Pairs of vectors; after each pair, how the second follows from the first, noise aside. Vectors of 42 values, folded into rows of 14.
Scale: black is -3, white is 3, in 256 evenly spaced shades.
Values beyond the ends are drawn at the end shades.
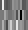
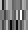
negated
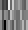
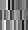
negated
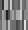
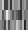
negated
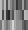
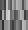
negated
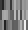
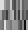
negated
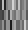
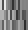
negated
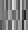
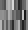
sign-scrambled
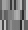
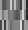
negated
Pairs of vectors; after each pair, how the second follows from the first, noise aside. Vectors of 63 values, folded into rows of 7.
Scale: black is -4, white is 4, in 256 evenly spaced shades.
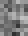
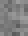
shrunk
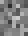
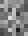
reversed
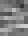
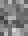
shuffled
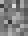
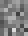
reversed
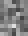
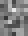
reversed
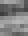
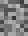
shuffled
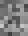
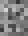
reversed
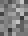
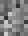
reversed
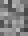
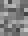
sign-scrambled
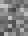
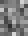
shuffled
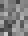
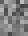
reversed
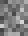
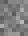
shrunk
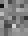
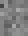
shrunk
